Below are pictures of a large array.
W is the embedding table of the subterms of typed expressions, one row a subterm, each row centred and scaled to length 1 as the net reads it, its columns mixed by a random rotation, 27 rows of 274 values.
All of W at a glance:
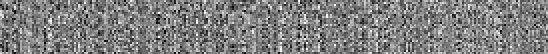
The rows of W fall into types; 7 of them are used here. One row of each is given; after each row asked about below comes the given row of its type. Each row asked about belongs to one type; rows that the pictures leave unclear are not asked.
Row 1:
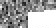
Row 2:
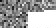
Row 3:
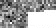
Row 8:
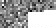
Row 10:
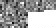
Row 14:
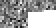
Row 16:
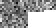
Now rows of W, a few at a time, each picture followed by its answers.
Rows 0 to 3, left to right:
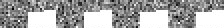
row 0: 2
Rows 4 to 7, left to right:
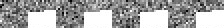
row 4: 3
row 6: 14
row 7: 8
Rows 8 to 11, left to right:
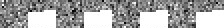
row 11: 10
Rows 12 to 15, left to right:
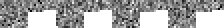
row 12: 8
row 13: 1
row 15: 16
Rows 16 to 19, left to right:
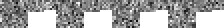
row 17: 10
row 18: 14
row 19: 10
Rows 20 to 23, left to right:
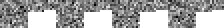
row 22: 2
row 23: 3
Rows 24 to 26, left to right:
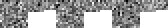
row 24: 14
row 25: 3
